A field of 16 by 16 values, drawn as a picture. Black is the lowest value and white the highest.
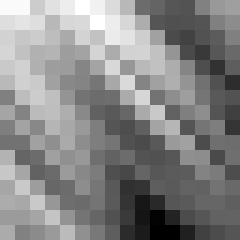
Streaks slant down to the right. Values rise toward the top left. No lone cell stands out from its neighbours. Neither half mirrors the other.
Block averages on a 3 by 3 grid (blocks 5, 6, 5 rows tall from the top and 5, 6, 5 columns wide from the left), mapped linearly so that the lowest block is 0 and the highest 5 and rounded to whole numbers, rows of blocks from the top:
551 | 321 | 300
